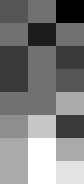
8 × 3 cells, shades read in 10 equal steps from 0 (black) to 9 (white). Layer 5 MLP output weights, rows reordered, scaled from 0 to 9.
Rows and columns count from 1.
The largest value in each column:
6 9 8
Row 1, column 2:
4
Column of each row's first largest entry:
2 1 2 2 3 2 2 2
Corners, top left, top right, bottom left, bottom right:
3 0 6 8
